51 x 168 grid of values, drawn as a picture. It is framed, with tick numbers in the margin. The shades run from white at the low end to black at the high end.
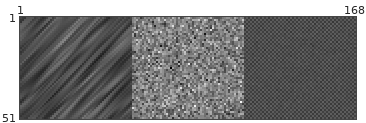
It is made of 1 by 3 panels. Panel 1,1: high, slanting up to the right. Panel 1,2: middling, fine-grained, strong in contrast. Panel 1,3: high, checkered.
